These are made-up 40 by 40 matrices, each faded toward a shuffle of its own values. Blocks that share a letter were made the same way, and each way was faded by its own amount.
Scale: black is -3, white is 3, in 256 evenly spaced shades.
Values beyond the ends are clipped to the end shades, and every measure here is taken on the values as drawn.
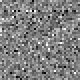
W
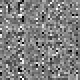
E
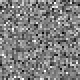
W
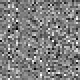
E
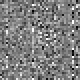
E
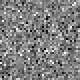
W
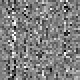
E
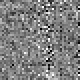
E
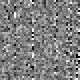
E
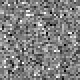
W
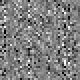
E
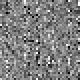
E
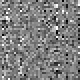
E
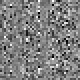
E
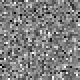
W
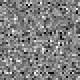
W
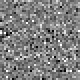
W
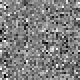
E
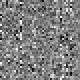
E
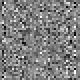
E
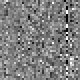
E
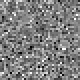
W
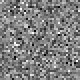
W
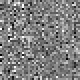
E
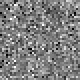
W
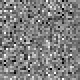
E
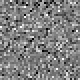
W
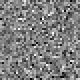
W
